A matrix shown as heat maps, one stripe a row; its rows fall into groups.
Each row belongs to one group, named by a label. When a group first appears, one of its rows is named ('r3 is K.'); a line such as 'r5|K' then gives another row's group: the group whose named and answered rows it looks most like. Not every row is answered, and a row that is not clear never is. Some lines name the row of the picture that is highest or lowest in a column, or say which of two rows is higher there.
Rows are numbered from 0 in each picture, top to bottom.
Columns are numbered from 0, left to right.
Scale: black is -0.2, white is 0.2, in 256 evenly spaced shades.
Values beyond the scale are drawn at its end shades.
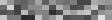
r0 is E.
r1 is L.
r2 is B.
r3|E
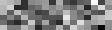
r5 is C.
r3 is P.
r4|B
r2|C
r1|E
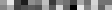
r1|L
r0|L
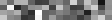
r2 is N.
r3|E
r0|C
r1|L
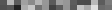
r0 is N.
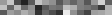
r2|P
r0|E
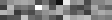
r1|N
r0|P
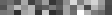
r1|P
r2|B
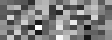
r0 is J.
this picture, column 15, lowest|1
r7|N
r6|C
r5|N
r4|C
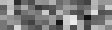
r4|J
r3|J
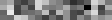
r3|P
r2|L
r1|N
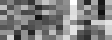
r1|C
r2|J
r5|J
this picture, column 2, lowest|7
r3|C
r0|J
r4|P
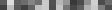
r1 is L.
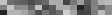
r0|E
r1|N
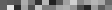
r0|B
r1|N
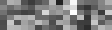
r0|J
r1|J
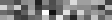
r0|B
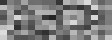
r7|E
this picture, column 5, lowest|6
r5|E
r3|P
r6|C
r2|J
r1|E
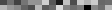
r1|N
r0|B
